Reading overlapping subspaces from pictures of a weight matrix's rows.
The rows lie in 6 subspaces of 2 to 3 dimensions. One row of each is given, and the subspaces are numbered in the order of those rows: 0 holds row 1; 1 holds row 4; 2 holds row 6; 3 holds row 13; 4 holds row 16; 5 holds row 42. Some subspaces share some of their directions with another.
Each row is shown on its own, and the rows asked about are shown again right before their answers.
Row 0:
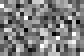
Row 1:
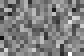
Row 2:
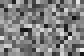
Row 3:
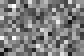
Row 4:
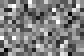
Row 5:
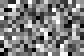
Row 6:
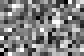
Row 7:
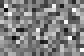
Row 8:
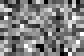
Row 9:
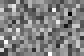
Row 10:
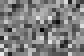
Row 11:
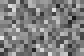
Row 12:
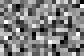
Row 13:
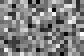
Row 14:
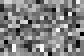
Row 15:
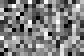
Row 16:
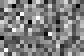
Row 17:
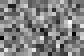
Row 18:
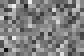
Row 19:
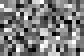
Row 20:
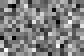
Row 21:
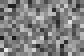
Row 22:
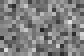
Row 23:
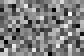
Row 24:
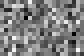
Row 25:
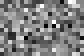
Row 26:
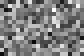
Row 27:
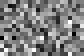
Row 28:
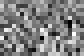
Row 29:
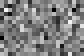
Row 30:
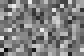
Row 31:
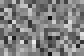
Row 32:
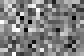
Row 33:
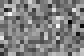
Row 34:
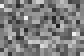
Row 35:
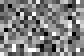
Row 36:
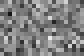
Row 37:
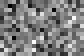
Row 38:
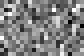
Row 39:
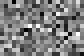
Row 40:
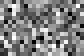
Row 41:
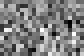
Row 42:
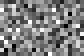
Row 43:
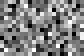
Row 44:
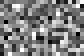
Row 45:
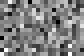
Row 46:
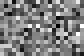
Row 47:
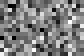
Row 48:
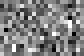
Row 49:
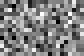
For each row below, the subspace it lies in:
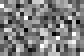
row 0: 1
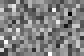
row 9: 5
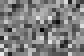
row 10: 2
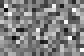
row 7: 0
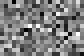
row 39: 0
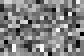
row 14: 5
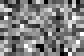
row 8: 5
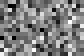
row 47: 4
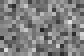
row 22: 3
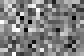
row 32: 4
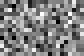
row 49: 1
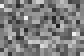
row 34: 1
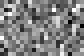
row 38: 0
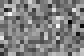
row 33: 0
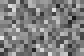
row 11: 4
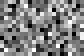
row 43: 3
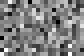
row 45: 2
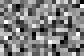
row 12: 2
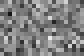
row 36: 2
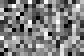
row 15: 4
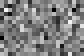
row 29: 0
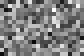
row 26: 1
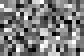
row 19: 1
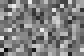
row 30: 2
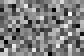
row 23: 5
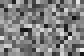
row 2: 0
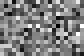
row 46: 0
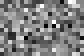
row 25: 1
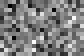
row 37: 4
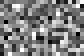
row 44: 2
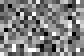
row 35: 3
